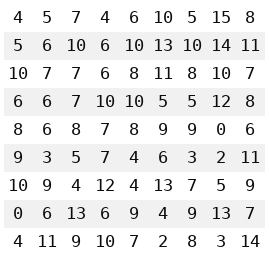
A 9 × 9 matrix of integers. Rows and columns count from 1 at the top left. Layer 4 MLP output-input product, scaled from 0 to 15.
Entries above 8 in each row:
2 6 3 3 2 2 5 4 4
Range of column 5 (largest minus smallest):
6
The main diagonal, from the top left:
4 6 7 10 8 6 7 13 14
